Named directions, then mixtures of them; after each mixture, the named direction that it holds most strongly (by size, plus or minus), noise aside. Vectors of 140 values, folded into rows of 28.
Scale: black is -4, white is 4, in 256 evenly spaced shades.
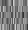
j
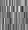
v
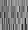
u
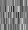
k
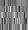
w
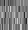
w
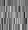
w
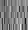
u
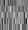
w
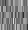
j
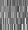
u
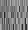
u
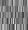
j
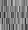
u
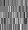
w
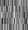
w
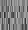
u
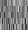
u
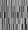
u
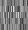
k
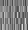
u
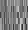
u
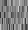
u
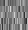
w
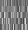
u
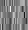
v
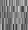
v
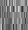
v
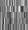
v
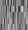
v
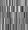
v
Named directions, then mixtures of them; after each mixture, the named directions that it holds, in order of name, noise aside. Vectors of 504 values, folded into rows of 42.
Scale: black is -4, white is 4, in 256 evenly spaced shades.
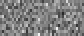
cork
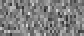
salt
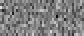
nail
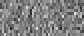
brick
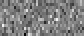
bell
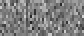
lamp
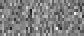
brick, cork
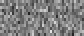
nail, salt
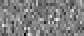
bell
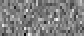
bell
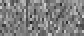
lamp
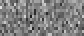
lamp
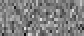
bell, lamp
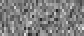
bell, lamp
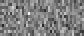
nail, salt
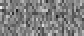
lamp, nail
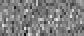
bell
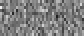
lamp, nail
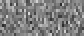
lamp, salt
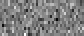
bell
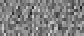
brick, nail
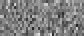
cork, lamp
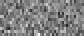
cork, salt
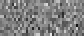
cork, lamp
